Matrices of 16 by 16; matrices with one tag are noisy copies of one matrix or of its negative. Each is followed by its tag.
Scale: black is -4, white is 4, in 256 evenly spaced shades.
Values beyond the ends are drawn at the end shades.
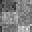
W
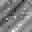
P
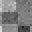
W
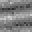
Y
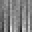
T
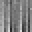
T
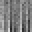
T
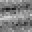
Y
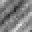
P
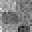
W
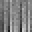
T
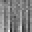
T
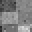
W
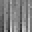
T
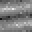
Y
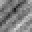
P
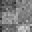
W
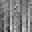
T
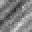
P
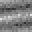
Y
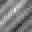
P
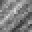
P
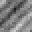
P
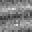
Y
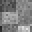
W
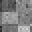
W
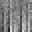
T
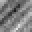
P
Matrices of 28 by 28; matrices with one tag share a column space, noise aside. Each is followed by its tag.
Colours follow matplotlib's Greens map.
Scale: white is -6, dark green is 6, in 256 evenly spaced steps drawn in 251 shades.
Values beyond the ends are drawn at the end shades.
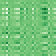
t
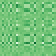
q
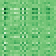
t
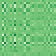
q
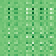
t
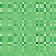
q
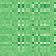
q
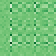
q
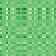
t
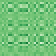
q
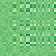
q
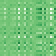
t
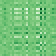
t
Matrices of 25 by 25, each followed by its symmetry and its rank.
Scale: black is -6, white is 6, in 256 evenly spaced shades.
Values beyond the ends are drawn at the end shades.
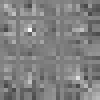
symmetric, rank three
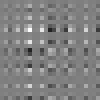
symmetric, rank one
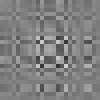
symmetric, rank two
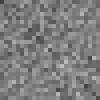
symmetric, full rank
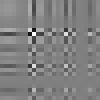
symmetric, rank one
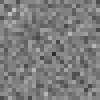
symmetric, full rank
